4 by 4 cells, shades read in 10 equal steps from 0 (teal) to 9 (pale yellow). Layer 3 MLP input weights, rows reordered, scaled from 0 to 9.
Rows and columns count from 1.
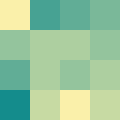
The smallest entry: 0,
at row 4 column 1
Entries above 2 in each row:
3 4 4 3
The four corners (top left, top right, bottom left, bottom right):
9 4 0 7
